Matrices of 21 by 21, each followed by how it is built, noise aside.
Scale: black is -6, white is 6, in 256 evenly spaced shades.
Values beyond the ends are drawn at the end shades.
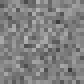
noise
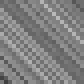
Toeplitz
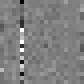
uneven columns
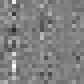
uneven columns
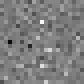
noise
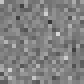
noise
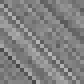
Toeplitz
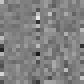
uneven columns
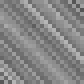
Toeplitz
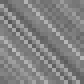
Toeplitz
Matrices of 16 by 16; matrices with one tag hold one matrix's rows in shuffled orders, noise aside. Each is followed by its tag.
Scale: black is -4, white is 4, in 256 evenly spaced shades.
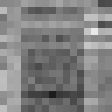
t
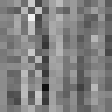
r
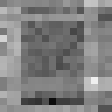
t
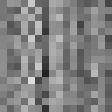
r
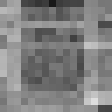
t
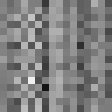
r
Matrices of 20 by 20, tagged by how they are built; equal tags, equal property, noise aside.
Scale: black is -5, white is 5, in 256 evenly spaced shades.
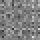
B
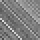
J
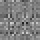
B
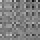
B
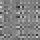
B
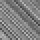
J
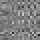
B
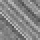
J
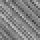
J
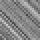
J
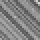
J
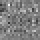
B
